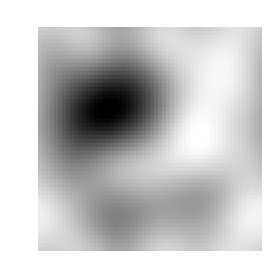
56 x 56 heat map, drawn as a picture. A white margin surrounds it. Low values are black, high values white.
Overall the values sit about 70% of the way up the scale. The values are skewed, with a long tail toward low values. The ninth with the lowest average is the middle left. There are no lone odd cells. The texture varies smoothly and slowly. No regular stripes run through it.
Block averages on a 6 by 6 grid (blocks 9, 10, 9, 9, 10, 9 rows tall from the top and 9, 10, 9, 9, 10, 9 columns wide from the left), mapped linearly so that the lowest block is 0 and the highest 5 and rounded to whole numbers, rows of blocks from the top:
4 3 3 4 5 4 | 2 1 1 3 5 4 | 2 0 1 3 5 4 | 3 2 3 4 5 4 | 4 3 3 3 3 4 | 4 3 3 4 4 5
